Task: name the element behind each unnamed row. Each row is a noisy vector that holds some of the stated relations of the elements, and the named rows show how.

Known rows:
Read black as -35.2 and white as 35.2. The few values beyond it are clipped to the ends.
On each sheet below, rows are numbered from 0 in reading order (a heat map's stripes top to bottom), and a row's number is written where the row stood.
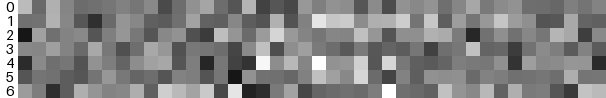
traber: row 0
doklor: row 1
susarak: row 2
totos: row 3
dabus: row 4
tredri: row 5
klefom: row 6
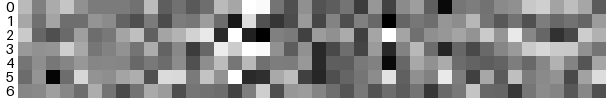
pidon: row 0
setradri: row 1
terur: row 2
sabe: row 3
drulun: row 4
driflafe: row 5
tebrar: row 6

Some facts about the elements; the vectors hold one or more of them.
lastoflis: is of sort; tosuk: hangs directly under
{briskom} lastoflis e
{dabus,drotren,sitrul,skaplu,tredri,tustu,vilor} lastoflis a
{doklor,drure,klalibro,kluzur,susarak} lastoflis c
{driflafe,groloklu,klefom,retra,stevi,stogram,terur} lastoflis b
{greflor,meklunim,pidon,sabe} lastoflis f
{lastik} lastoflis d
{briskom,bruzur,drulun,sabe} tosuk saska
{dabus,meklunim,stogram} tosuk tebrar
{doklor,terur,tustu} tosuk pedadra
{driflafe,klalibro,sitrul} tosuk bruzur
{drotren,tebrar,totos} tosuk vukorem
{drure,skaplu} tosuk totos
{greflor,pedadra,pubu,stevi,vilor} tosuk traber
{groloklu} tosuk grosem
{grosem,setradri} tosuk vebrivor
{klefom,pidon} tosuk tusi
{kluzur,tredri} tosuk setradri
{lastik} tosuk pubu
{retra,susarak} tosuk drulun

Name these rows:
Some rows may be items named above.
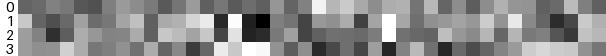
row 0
vilor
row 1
terur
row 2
klefom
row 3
sabe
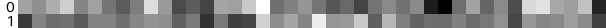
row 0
meklunim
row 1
drotren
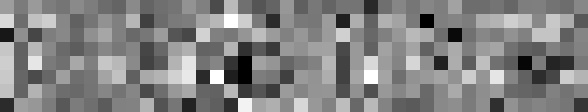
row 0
tusi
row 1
greflor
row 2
sitrul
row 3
pedadra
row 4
lastik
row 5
terur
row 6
pubu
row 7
drure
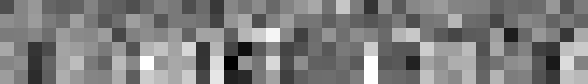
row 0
kluzur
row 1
vukorem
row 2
briskom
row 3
groloklu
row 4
stogram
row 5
klefom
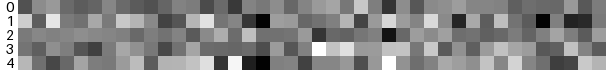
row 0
kluzur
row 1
lastik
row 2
saska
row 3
tustu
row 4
stevi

